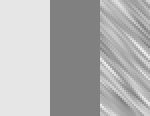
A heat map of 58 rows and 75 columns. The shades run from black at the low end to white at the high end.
It is made of 1 by 3 panels. Panel 1,1: very high, flat. Panel 1,2: middling, flat. Panel 1,3: high, slanting down to the right.
